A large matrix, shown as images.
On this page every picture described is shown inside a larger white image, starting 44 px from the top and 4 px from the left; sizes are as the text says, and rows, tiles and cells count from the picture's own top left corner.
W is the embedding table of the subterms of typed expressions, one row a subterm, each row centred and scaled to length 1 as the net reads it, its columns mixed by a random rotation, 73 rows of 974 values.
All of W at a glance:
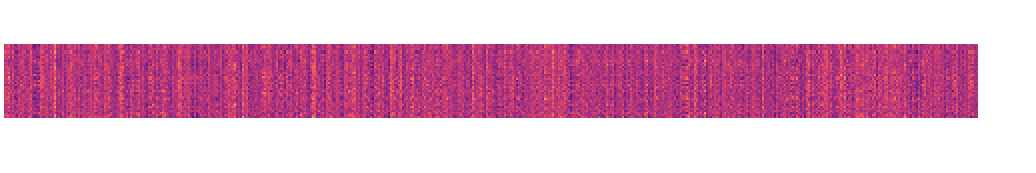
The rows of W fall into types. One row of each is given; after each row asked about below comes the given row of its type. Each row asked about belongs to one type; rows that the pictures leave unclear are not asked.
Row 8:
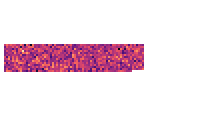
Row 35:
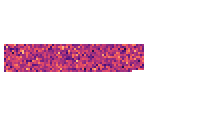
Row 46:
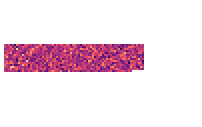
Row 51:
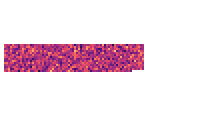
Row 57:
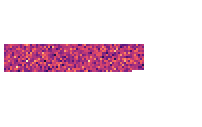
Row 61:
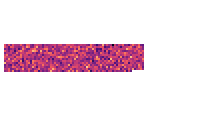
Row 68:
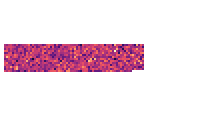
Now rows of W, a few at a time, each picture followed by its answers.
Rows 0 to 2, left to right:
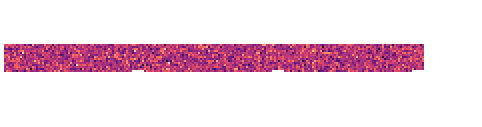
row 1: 35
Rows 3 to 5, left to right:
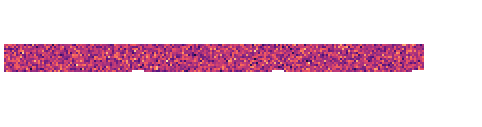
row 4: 68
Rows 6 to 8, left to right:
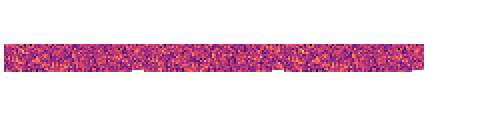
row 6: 8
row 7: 8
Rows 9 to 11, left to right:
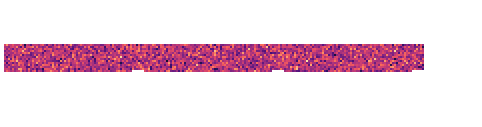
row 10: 51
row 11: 68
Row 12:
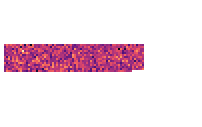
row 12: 8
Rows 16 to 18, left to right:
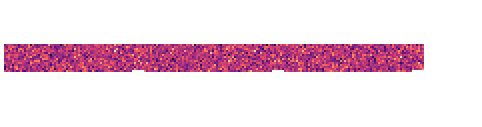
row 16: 68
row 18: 8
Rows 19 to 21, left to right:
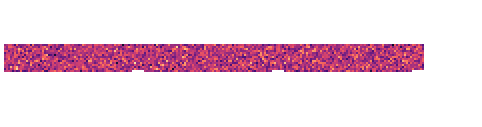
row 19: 68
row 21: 61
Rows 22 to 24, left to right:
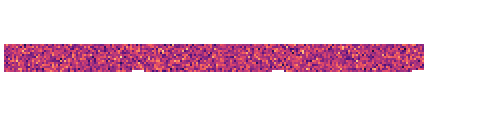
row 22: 8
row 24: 35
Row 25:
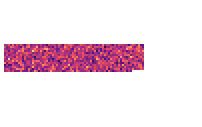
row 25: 61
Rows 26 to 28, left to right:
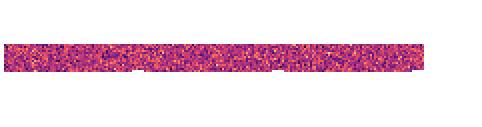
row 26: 57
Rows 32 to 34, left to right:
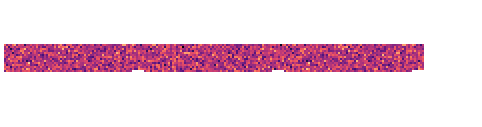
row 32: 35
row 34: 35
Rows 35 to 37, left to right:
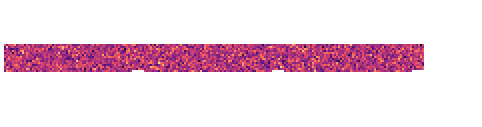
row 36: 46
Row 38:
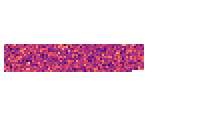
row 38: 35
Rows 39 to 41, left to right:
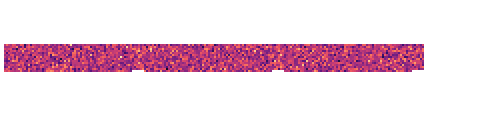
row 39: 8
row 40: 51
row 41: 57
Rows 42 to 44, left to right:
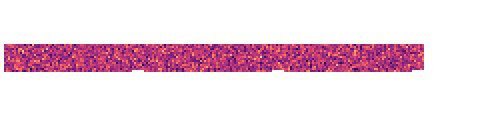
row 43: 8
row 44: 51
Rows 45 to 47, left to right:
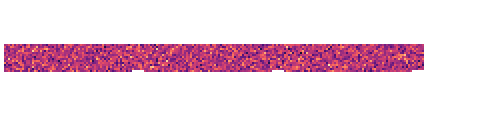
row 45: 61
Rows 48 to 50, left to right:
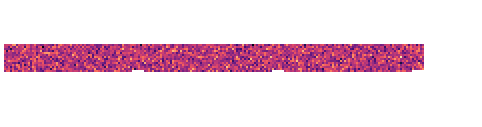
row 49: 61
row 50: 8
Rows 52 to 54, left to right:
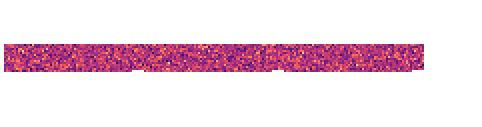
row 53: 35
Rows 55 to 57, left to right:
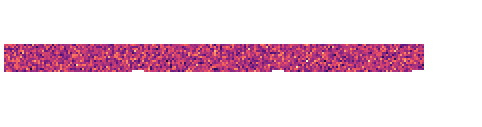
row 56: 51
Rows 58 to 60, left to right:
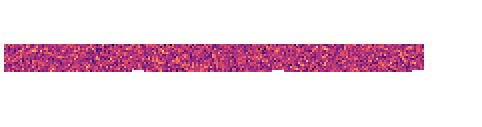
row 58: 61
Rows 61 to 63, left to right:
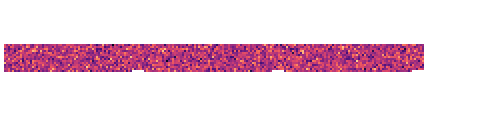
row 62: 35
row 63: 35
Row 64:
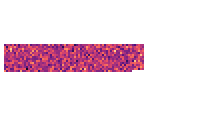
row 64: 51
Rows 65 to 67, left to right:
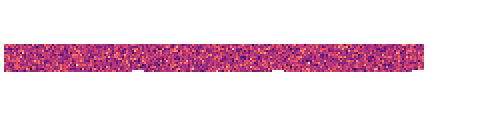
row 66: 61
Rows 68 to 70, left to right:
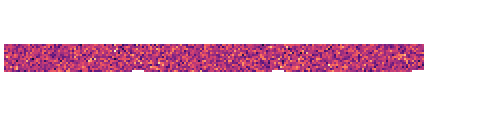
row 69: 46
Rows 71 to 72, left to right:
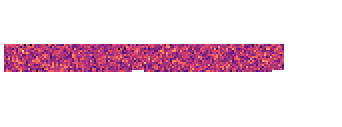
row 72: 61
